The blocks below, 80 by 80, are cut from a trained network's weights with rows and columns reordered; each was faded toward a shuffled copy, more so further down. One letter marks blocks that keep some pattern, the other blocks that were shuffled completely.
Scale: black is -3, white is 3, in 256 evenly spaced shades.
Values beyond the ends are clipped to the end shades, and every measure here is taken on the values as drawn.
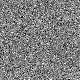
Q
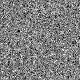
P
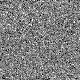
Q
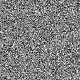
P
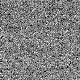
P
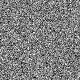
Q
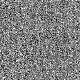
P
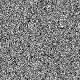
P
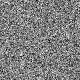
Q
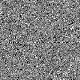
P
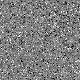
P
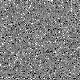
P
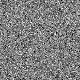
P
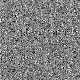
P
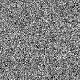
P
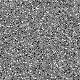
Q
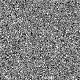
P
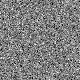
Q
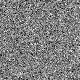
Q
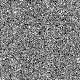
P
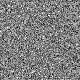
P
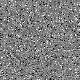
P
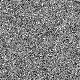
Q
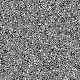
Q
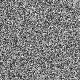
Q
